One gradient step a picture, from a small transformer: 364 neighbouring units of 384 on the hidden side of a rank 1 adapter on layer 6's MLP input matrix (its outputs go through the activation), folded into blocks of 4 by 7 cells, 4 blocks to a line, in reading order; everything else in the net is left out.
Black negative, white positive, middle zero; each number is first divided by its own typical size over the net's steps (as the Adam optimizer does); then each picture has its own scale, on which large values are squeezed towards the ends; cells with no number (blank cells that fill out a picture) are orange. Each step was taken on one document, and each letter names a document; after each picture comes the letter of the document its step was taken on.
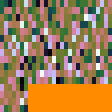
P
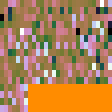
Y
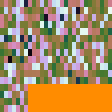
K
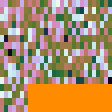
K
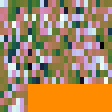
K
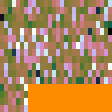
Y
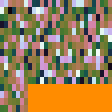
P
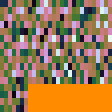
P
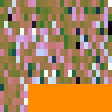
Y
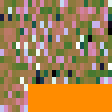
Y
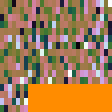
Y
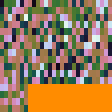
P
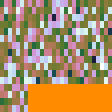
K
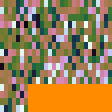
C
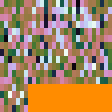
K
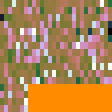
Y
